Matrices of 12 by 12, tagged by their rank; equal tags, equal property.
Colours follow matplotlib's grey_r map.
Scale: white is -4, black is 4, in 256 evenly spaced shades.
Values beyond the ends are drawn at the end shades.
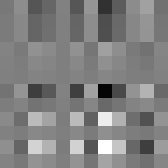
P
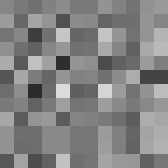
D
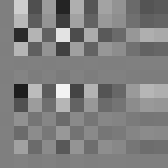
P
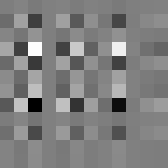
P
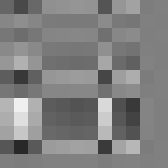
P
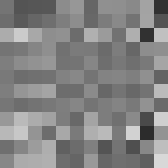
D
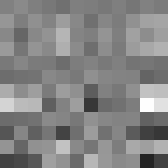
D
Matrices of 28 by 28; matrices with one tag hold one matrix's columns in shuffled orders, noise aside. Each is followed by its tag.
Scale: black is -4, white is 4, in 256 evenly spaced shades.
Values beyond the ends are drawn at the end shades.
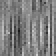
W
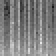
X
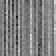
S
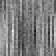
W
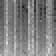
X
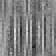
W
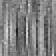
W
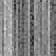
S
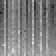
X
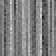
S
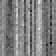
S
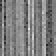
S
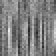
W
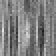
W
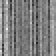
S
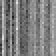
S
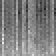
X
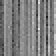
S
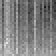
X
